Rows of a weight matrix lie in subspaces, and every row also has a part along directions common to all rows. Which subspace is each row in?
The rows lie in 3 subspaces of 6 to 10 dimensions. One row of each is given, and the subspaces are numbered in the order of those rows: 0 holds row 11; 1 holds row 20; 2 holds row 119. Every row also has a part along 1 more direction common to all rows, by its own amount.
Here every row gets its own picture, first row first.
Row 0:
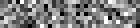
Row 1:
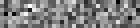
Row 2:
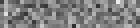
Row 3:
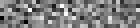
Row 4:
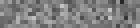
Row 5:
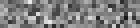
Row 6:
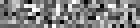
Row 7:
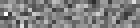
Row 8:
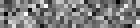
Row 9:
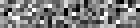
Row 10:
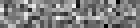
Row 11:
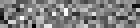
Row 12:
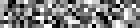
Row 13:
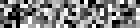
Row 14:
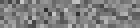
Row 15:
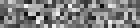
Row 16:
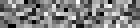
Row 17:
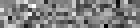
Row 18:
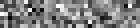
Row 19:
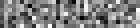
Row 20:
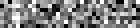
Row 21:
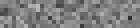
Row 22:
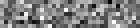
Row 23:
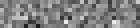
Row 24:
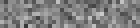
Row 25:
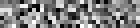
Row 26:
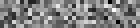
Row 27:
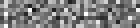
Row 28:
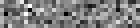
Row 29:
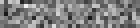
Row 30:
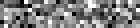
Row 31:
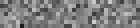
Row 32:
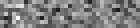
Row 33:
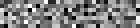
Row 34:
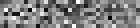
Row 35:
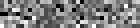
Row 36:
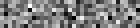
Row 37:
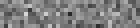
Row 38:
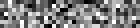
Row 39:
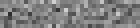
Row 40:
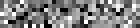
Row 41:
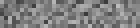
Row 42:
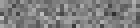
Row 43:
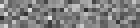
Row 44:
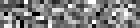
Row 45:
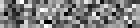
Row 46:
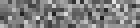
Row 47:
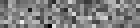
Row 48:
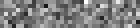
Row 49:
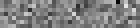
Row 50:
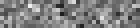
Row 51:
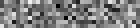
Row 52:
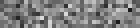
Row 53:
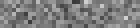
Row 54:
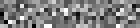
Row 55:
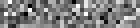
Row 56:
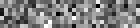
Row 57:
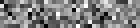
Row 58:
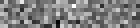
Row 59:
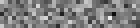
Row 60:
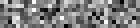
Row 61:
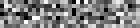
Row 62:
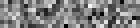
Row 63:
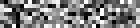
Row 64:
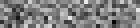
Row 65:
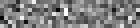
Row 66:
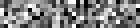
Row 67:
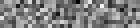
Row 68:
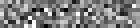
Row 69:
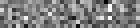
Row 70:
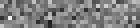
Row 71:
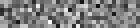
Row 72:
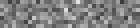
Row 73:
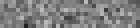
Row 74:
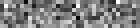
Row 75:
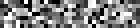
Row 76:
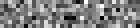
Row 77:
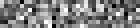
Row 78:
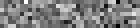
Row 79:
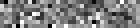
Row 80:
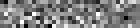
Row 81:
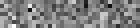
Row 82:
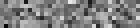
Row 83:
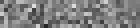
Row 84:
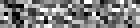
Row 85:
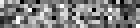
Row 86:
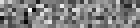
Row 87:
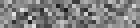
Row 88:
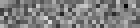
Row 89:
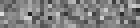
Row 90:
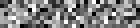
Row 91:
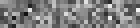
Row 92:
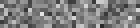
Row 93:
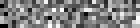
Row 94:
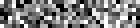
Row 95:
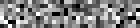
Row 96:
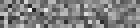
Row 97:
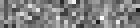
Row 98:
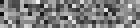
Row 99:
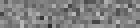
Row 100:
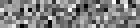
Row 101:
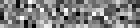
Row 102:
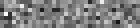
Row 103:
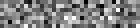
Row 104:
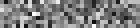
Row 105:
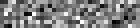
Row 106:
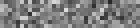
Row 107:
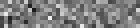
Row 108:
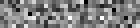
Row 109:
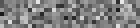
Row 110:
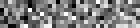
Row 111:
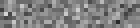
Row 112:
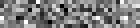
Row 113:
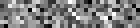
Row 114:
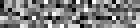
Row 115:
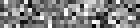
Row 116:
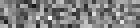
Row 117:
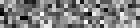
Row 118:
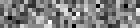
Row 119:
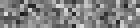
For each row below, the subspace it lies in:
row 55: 0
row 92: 2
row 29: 0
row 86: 0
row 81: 2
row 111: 1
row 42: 2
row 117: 2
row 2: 0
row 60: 1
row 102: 1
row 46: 2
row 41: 2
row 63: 1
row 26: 0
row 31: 1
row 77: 0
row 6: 0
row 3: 0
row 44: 1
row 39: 1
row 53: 0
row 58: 2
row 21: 2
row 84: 1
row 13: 1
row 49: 2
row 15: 0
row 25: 2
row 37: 1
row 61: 2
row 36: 0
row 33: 2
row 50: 2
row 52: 1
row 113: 1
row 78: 2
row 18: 2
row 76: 0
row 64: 1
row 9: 1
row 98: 0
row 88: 2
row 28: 1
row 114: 2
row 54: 0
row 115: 1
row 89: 2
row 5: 0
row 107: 2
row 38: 1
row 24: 1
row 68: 0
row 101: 0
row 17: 2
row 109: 0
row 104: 1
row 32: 1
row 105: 1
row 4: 0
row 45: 1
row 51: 0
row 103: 0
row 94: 2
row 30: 1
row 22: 1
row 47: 1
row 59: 2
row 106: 1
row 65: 0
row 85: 0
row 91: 2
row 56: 2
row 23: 1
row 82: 1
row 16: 2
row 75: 1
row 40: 0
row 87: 0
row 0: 0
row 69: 2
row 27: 2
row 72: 0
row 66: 2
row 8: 0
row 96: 2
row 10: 2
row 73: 0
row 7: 1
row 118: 2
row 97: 2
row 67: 0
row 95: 0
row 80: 1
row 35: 2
